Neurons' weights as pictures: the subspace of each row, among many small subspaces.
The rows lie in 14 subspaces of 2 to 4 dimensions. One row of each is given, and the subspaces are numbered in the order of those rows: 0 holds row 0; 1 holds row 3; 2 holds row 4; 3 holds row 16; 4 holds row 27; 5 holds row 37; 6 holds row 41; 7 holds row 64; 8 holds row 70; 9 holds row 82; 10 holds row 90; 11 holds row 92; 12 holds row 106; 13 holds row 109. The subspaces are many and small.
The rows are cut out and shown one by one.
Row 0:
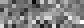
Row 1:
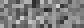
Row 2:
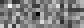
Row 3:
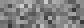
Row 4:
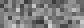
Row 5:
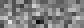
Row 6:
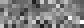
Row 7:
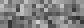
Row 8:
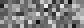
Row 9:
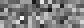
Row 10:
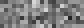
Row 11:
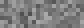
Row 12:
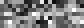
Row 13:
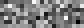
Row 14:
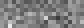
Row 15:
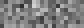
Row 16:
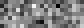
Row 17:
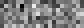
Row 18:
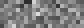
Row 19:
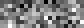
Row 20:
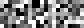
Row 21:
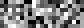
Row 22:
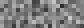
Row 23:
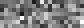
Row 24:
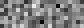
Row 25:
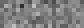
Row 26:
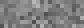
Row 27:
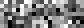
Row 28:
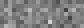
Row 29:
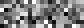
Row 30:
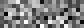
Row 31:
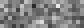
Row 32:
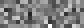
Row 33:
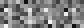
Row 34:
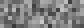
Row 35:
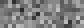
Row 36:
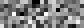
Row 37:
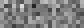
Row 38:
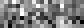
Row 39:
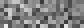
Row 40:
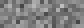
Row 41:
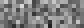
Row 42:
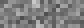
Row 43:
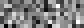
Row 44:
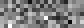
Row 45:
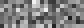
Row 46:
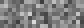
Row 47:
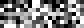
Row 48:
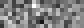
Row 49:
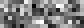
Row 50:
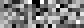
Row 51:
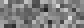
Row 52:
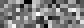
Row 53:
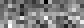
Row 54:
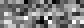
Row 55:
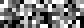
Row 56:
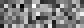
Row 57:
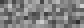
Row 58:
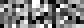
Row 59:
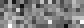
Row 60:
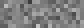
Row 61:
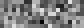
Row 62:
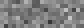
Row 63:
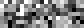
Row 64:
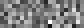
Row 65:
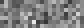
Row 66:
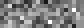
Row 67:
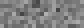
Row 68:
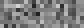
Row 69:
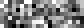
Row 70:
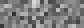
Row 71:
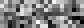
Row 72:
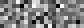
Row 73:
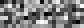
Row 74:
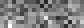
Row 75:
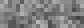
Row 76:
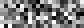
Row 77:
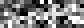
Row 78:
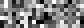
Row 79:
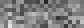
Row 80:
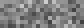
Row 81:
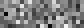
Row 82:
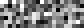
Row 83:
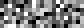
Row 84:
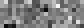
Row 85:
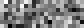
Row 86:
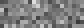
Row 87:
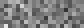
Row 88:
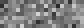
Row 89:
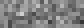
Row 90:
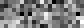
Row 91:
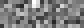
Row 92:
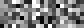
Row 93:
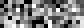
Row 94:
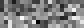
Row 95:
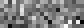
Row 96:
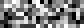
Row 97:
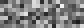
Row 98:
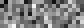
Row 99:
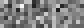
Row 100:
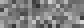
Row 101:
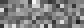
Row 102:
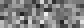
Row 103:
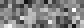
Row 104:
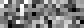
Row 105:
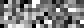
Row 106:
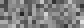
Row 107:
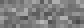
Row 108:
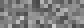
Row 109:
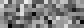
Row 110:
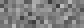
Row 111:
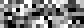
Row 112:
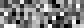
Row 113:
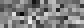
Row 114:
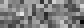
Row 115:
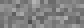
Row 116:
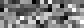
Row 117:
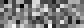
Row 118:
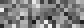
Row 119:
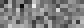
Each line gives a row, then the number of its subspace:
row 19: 1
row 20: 13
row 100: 0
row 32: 7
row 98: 12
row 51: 7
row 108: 3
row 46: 10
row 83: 11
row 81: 7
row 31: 3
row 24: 3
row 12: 4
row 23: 10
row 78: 12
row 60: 11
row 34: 3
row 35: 9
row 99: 4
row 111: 4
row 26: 1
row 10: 6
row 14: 5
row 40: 4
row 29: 0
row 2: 11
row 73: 9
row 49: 3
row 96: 11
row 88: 3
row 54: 9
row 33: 0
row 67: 8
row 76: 5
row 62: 7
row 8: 3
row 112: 7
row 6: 0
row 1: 2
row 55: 10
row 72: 9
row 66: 7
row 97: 9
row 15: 4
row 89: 13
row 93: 2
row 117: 6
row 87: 0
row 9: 10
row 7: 2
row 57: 9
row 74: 5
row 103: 7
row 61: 3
